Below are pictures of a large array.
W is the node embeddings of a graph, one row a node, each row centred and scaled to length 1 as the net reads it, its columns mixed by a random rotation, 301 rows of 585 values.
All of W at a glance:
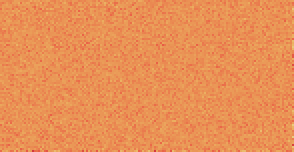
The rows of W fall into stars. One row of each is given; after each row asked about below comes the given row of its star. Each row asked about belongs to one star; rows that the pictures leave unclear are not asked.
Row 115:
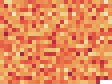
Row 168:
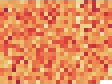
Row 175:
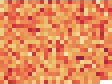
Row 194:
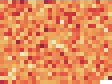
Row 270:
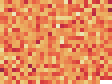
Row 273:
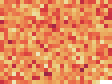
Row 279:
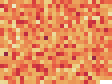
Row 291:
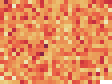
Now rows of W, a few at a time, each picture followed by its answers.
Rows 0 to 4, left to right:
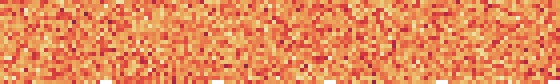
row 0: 194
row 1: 115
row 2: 279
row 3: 279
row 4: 270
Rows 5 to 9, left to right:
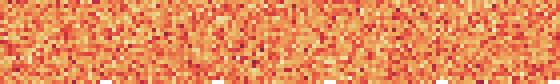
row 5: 270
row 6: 270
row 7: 273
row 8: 194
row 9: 270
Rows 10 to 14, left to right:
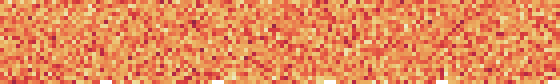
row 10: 115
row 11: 270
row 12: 279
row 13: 168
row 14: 115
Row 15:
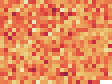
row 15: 168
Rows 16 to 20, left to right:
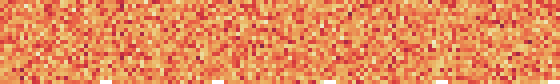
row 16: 273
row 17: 291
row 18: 291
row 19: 291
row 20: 273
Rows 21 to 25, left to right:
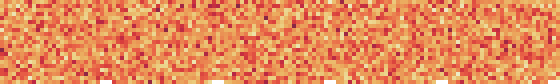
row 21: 270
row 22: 273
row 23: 115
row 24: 291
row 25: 279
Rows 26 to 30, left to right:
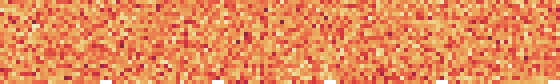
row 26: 175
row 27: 270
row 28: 279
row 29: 115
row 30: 175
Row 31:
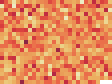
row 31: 291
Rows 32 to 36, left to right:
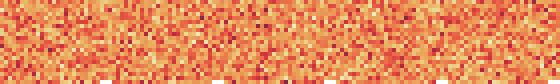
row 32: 175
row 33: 175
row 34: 168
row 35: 194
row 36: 168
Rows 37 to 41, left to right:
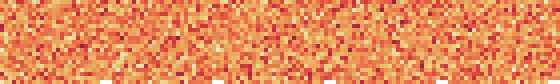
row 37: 291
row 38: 168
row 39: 270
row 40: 273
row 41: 175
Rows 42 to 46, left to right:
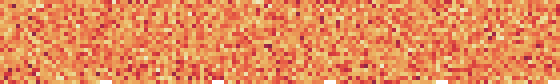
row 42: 175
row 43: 270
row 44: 291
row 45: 273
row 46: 175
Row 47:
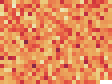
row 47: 279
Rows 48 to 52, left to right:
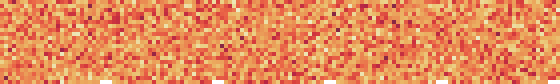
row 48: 175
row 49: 168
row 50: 115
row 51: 279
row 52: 291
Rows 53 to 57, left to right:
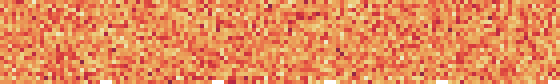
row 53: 194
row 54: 115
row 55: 273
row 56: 279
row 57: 291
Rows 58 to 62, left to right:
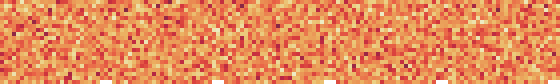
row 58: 175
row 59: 273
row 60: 273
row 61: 270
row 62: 291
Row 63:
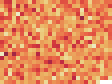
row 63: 279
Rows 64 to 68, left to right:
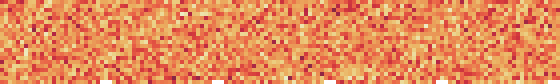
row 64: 194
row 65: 115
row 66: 175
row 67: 194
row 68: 175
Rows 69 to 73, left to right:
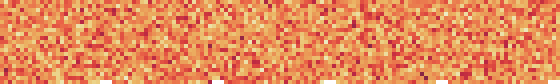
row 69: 175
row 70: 194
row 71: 273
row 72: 279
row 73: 279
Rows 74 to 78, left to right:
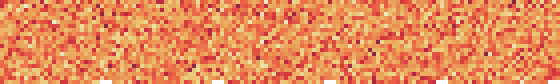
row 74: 273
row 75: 291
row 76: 194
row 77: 115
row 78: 115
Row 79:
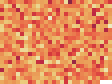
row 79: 270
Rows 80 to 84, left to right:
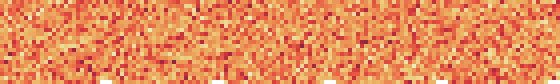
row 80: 194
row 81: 168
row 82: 279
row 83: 279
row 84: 273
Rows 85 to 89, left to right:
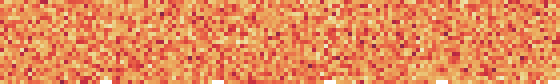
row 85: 115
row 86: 175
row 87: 115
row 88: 279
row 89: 279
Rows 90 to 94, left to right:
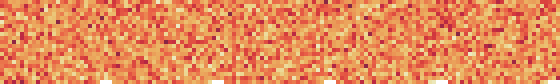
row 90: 279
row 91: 279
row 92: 273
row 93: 273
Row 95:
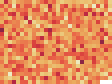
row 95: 291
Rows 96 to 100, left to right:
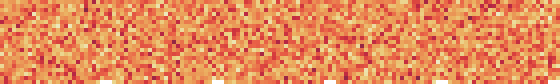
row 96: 168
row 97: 279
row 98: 279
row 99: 273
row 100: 115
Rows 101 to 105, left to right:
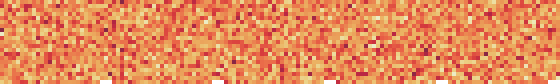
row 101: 279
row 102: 273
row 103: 291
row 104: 270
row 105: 279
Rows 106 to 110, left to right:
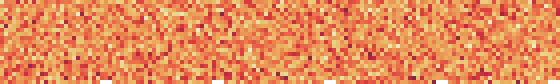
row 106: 175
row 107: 115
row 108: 291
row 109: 194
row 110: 168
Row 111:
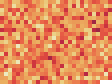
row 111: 279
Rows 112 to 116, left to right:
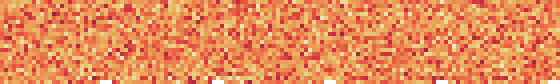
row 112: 168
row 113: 194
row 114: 194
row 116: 273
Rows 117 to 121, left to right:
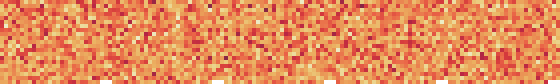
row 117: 168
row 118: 291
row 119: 279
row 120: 291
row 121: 194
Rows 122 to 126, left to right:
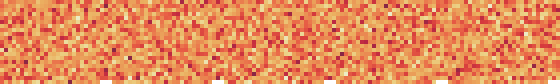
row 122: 168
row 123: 270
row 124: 270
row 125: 279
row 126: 175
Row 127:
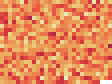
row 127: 115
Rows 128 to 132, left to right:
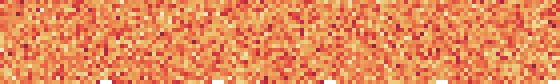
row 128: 194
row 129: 115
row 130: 194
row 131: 279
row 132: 273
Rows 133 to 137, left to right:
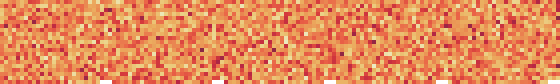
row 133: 175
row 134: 115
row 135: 270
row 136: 168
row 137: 273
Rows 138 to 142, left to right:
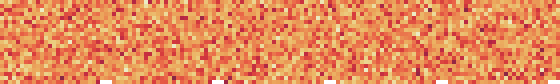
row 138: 194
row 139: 194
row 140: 175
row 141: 270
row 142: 194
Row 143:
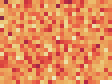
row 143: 279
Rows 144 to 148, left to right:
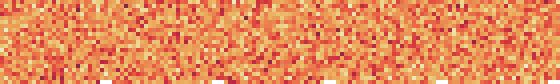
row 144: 194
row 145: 175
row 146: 115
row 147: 279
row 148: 279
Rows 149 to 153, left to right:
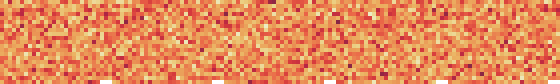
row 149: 168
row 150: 115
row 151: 115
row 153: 175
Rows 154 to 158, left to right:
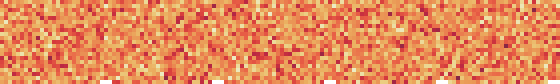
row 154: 279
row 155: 194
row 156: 194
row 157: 168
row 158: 168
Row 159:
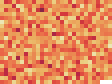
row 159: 270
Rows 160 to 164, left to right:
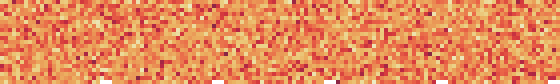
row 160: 273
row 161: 168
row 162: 270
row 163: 270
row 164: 270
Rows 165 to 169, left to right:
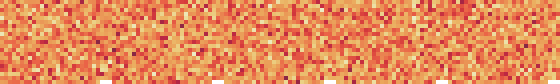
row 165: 273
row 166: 115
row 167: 291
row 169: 194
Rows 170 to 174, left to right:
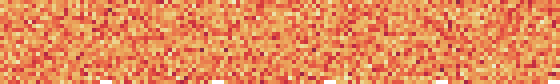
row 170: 175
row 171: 115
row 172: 115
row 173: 291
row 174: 273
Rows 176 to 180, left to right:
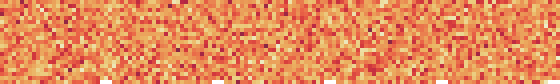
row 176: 194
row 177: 270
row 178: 291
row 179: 279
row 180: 273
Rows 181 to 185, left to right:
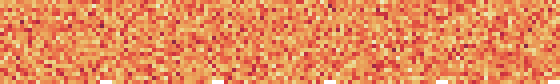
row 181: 270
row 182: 279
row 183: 175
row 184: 279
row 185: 194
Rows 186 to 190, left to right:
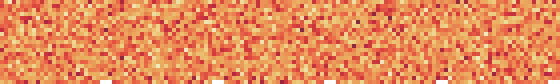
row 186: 115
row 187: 273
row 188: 115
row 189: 270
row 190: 270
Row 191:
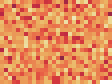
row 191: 115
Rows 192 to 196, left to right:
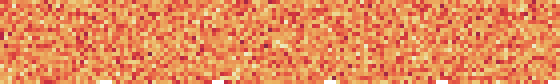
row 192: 291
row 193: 115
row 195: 168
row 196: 168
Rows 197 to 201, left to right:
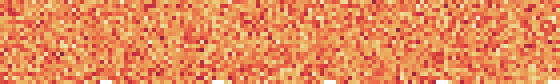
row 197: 194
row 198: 115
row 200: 115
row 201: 291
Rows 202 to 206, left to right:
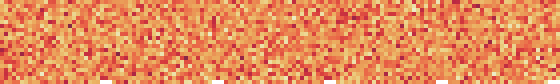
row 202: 270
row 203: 279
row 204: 270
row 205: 168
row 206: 291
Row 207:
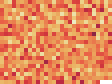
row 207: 115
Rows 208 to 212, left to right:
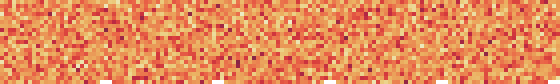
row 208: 279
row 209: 168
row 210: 115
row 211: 168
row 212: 279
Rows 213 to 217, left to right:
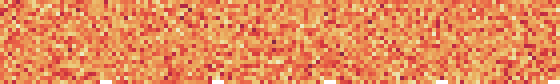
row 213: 194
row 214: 194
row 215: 175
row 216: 175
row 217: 291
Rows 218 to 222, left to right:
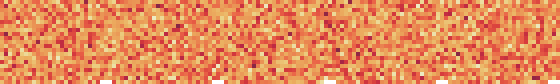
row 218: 168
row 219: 270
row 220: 273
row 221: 115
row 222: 194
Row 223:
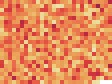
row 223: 273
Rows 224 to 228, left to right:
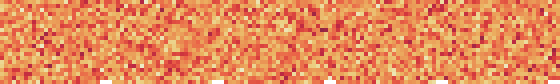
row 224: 270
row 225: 291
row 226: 194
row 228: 270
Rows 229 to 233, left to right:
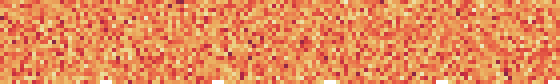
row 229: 279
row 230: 115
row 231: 279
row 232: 115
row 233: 194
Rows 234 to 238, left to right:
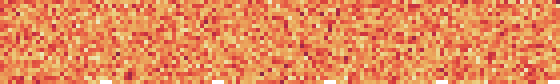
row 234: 273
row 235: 279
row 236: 279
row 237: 291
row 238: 270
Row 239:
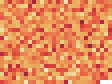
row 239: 270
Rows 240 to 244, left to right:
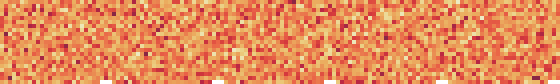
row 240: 168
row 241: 194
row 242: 168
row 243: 115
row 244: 115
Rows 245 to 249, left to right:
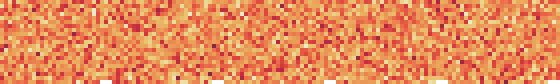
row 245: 115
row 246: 175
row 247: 279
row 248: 273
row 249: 291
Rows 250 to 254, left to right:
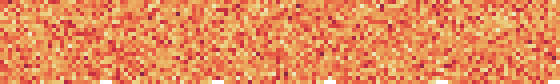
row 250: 273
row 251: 175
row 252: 194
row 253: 273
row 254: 115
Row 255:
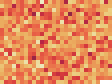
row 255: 194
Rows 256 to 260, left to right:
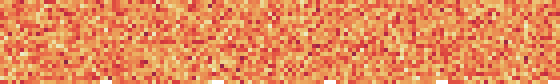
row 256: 194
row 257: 273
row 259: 291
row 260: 175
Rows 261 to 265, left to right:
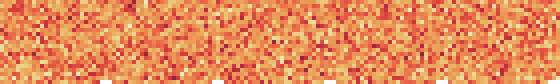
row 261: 194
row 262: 194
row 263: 175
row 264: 291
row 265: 291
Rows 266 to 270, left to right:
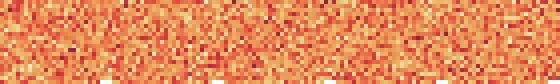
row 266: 194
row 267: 115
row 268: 273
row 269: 115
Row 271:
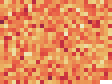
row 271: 168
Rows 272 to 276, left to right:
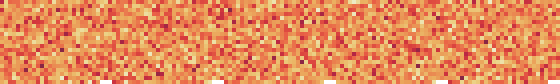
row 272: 175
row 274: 279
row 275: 279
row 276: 270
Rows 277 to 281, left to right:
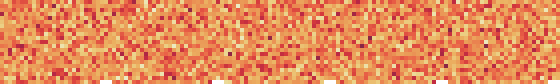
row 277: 194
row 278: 194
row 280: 194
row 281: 291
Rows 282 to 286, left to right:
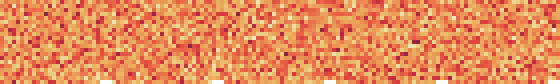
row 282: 279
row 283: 279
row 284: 291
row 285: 115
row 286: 273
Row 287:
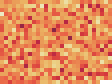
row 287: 273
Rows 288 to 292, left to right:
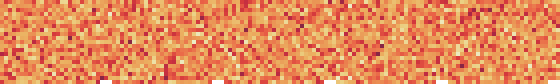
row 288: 270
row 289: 194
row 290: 194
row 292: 168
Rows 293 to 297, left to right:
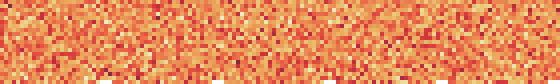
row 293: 291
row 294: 270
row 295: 291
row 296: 175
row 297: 175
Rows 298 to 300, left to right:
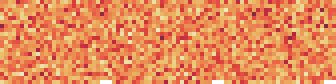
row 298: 273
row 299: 270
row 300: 168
